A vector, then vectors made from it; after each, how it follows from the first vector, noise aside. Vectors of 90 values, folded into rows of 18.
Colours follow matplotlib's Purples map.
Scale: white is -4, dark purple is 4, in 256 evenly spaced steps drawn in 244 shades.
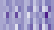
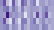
reversed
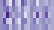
reversed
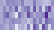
sign-scrambled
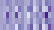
copied
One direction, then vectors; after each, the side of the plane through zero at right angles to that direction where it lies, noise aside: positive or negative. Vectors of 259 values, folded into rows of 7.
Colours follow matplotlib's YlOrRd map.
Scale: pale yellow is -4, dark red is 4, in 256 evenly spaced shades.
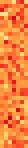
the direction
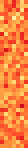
negative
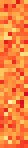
positive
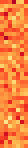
negative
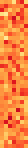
positive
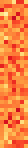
positive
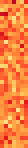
negative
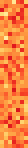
positive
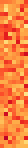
negative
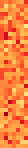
negative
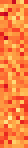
negative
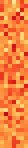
positive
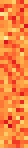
positive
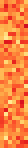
positive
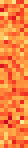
positive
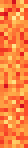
negative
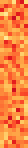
positive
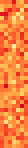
negative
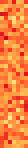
negative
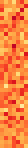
positive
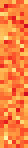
positive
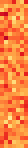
negative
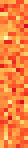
positive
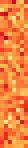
negative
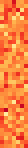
negative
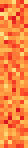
positive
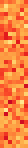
negative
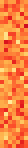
positive
